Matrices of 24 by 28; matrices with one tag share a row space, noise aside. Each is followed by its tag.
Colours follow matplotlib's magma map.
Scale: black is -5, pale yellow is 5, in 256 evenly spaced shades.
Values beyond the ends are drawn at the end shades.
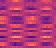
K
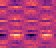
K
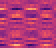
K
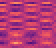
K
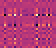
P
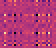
P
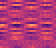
K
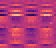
K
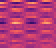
K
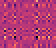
P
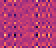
P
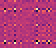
P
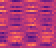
K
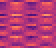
K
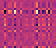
P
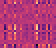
P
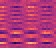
K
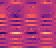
K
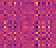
P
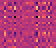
P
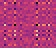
P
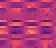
K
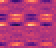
K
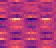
K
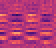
K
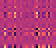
P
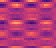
K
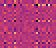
P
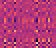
P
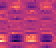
K
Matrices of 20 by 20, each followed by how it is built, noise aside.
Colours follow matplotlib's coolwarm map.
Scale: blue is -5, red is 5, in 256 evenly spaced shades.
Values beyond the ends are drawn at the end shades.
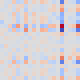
low rank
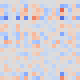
low rank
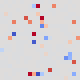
sparse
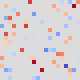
sparse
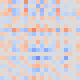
low rank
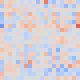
low rank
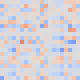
low rank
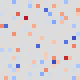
sparse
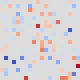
sparse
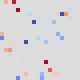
sparse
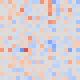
low rank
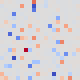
sparse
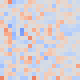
low rank
